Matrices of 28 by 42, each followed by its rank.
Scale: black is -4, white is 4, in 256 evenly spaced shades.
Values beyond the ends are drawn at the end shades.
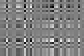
one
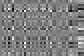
two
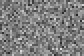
full rank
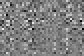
five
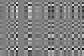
one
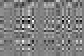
two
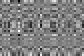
two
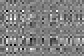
three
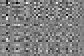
three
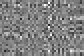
five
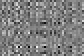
three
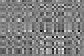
two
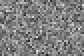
full rank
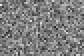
full rank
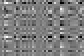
two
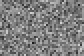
full rank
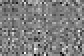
five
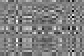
three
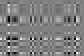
one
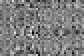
five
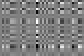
one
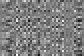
three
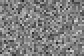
full rank
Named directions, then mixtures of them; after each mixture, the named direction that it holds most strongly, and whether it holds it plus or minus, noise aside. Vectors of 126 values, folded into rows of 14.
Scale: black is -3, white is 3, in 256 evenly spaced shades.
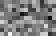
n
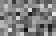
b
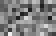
n, plus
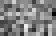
b, minus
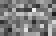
b, minus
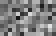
b, minus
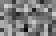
b, plus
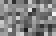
b, plus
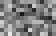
n, plus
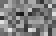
b, plus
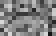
n, plus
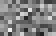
b, plus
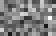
n, minus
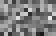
b, plus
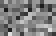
b, minus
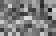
n, plus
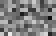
n, plus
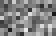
b, minus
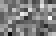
n, minus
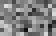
b, plus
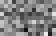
b, plus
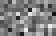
b, minus
